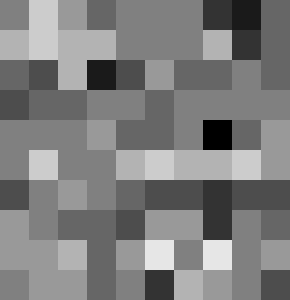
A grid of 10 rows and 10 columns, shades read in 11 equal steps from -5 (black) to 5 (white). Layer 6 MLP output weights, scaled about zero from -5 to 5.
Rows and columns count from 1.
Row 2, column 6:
0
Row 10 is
0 1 1 -1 0 -3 2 1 0 -2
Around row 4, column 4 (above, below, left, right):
-4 1 -1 0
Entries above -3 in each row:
8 9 9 10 9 10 9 9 10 9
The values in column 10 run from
-2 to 1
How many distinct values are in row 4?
3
